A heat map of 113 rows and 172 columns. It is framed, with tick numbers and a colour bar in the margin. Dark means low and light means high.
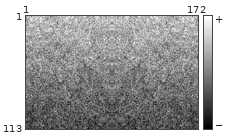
There is an overall slope up to the top. Overall the values sit about 50% of the way up the scale. There are no regular stripes. The left and right halves mirror each other.
